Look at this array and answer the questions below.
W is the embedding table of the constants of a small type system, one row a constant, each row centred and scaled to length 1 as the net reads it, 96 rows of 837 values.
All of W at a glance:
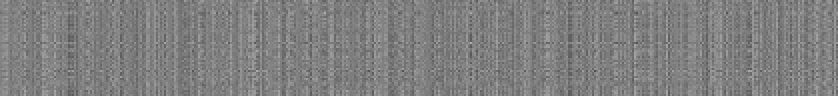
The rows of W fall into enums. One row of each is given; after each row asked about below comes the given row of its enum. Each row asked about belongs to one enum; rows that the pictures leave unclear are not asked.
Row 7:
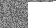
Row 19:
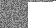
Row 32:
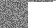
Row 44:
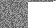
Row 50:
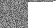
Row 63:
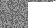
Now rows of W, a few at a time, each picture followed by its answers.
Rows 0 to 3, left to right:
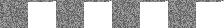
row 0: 7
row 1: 63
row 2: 44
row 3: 63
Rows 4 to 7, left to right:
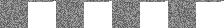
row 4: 19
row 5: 44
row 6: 32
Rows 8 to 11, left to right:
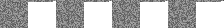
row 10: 63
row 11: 19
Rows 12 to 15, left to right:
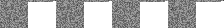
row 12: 19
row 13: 19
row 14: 32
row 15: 19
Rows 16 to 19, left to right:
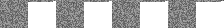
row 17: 32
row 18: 44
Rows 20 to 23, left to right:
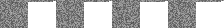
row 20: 44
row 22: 19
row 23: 44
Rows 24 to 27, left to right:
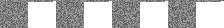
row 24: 32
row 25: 44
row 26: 32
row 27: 19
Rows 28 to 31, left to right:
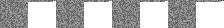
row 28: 44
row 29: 63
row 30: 63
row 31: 19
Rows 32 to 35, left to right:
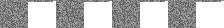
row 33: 7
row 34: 63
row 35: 32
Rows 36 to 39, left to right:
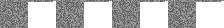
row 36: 32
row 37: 44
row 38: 63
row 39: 32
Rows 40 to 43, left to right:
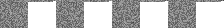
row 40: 44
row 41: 32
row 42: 19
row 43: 19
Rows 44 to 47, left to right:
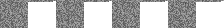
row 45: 63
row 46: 44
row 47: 32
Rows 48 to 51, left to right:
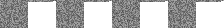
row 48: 19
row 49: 63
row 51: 63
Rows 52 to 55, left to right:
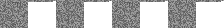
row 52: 32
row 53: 63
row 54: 32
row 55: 63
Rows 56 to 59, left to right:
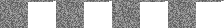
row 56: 44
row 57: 44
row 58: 7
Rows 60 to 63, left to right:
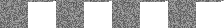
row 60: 19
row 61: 32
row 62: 44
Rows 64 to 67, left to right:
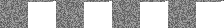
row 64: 19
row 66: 63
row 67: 19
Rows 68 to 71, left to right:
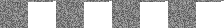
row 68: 32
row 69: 44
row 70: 50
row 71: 50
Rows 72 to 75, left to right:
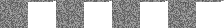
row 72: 44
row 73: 63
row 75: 32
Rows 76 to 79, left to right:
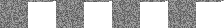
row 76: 19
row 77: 50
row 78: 63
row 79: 63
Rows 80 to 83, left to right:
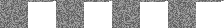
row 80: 19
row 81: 63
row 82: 19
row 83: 44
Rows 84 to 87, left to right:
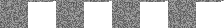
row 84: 19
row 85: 32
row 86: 32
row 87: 63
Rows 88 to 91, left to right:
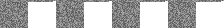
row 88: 32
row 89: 7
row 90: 44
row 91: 44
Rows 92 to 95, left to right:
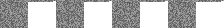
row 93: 63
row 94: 32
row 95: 44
